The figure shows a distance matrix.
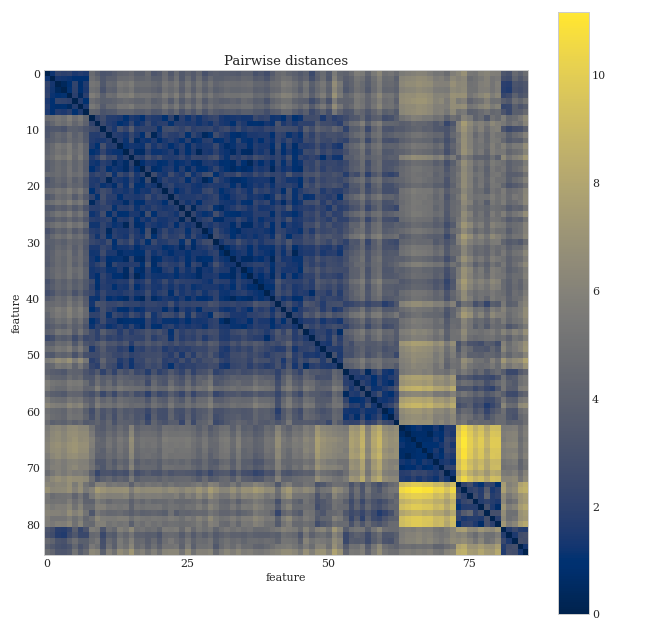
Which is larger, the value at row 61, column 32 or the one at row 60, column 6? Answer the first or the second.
the second
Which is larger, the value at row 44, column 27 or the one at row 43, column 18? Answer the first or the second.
the second
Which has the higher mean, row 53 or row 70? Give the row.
70
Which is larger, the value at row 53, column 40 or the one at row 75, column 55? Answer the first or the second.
the second
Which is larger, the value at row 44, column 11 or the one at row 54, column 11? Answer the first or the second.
the second
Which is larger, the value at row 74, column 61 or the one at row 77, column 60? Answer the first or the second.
the first
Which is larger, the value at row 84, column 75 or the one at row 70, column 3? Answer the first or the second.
the first
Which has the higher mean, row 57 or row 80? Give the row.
80
